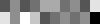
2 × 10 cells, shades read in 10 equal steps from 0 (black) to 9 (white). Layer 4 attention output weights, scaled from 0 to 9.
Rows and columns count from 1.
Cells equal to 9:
1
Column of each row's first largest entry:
10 3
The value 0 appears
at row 2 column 10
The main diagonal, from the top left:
3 5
